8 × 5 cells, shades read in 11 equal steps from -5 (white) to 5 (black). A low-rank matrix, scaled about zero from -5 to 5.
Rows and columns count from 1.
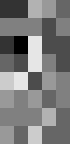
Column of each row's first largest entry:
1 4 2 2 3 4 5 2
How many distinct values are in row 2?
2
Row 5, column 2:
-4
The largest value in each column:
3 5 2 2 2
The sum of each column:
2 7 -12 2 7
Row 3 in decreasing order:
5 3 2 2 -4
